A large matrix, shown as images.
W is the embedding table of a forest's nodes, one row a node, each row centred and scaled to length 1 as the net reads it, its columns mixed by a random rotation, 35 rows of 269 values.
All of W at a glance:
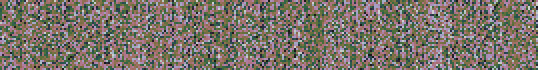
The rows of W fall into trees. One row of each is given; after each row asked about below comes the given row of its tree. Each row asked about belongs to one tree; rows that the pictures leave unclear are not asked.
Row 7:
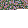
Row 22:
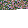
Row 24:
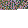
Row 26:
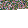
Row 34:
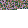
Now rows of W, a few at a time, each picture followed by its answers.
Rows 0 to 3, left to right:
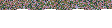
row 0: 7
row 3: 24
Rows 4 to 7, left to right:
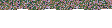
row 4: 24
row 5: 22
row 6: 22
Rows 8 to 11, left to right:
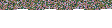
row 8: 22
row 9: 22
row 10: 24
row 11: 26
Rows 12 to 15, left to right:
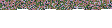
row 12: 34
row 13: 24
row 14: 22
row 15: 7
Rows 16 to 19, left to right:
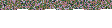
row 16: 34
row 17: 26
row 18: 34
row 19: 22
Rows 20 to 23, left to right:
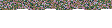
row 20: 26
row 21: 7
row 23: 7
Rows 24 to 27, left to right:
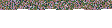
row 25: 24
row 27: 24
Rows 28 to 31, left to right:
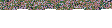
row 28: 24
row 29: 7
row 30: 22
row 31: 26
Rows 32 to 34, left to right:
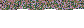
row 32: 24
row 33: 22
